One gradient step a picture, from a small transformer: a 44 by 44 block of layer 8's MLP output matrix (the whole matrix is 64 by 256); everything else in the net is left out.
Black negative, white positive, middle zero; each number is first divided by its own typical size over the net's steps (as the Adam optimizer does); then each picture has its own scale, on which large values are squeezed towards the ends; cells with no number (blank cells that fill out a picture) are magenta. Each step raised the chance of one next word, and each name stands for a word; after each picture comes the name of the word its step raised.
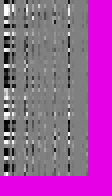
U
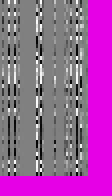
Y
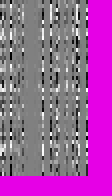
U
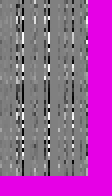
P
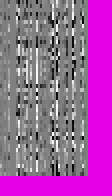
U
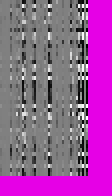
P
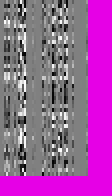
P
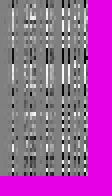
Y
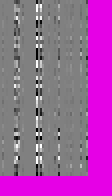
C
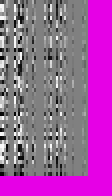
C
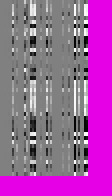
U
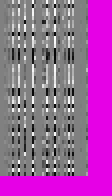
Y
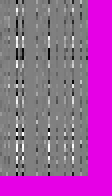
C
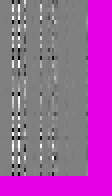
C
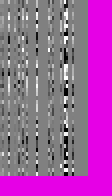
Y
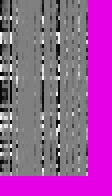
P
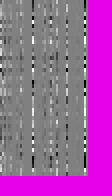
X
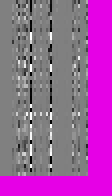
P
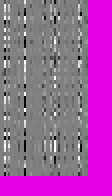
C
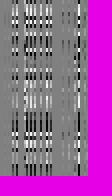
U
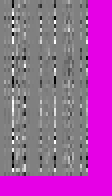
X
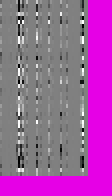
X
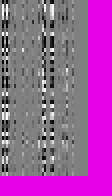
U
